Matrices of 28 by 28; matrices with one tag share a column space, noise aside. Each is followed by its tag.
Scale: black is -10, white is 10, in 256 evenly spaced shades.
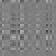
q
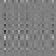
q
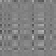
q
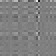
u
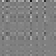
u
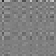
u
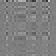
u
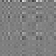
u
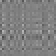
q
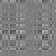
q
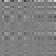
u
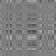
q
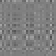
q
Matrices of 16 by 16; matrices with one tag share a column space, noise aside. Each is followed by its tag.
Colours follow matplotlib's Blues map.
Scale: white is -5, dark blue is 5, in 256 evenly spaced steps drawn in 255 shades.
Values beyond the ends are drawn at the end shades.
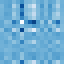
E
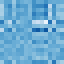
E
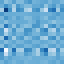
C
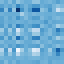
C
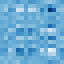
C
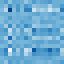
C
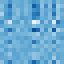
E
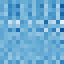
E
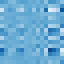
C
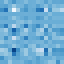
C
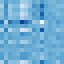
E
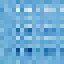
C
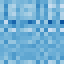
E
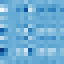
C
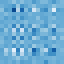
C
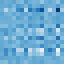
C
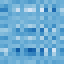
C
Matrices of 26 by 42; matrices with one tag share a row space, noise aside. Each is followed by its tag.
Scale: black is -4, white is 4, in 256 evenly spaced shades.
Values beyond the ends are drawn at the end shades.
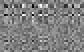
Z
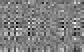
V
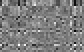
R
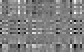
R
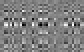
Z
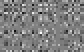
Z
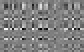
Z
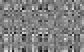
Z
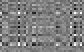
R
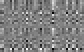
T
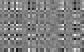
V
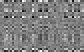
Z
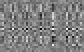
T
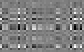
R
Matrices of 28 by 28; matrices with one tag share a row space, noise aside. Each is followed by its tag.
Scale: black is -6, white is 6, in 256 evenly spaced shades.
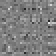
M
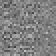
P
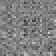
M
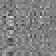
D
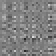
M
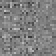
P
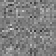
D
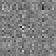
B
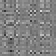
D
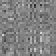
D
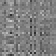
D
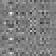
D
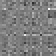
M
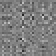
B
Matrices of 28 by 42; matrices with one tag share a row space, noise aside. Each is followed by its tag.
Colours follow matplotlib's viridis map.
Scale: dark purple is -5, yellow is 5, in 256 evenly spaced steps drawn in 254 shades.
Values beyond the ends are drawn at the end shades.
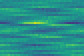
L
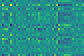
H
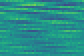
L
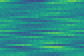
L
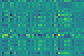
H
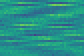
L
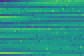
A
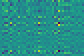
H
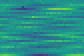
L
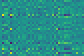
H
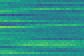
A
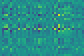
H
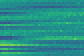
A
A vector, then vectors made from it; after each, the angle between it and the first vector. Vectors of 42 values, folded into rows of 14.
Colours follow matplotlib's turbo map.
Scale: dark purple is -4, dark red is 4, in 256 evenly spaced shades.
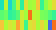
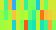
partly opposed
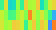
nearly parallel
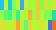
nearly parallel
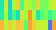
nearly parallel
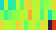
nearly parallel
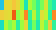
partly opposed
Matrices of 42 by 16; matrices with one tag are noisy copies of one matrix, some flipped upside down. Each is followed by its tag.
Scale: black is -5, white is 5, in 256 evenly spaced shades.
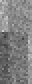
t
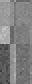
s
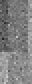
t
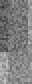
t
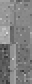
s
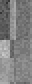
s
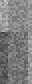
t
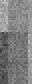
t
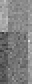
t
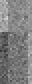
t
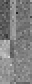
s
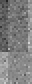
t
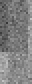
t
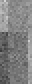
t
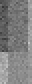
t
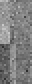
s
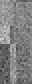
s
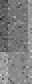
t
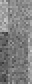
t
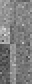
s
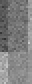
t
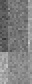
t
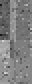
s
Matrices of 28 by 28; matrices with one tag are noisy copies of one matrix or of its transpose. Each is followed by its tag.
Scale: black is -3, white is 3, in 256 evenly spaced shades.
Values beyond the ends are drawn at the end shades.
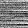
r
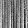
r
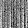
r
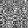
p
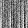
r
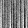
r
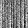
r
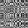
p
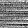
r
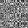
p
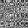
p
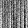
r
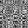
p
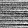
r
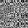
p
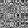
p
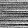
r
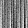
r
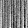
r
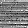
r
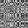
p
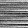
r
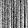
r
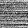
r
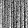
r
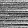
r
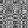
p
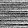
r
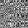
p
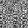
p
